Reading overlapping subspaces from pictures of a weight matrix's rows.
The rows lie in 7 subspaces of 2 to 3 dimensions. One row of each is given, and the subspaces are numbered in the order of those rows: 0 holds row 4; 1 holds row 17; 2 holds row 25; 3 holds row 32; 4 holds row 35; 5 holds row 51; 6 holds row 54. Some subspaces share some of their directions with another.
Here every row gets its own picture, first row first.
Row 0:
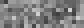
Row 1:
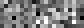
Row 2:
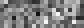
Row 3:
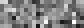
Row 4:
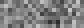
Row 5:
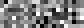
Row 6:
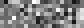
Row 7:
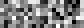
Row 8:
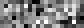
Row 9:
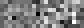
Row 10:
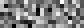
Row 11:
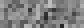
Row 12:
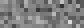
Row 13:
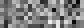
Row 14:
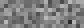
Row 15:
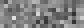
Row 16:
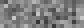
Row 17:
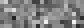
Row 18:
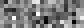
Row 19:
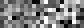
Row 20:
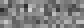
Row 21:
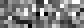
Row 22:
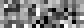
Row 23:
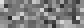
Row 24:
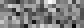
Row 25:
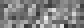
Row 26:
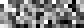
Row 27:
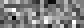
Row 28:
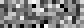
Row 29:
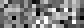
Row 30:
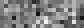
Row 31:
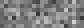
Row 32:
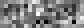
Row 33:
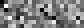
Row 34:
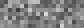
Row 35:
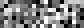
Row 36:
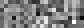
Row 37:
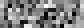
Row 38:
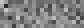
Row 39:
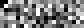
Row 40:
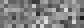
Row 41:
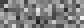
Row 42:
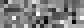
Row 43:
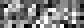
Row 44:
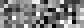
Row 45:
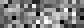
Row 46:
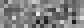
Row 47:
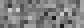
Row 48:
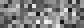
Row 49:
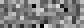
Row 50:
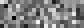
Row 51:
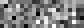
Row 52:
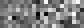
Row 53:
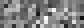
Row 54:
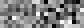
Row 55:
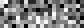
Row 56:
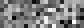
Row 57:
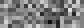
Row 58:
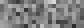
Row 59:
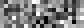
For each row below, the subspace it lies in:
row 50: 5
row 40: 5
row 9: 6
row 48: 0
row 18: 1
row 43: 2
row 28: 5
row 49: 5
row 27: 1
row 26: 1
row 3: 1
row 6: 2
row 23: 4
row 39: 4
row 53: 2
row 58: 1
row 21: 6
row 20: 3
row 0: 0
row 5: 3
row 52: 6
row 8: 3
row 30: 3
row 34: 2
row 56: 6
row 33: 4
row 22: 2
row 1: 5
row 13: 0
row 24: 1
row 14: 4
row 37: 2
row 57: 0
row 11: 2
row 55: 6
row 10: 6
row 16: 5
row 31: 1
